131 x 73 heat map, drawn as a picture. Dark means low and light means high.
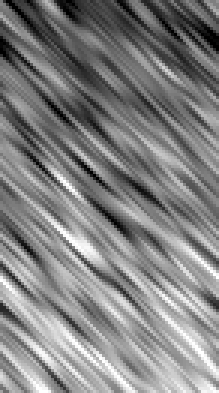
Histogram: bell-shaped. Odd rows or columns: none. Ninth with the highest average: bottom right. Slope: up to the bottom. Average level on the scale: 50%. Grain: diagonal, down to the right.
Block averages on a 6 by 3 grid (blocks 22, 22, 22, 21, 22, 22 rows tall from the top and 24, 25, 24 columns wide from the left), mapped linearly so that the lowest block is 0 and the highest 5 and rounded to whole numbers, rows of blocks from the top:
0 0 0
1 1 2
2 2 3
3 3 3
4 3 4
4 4 5
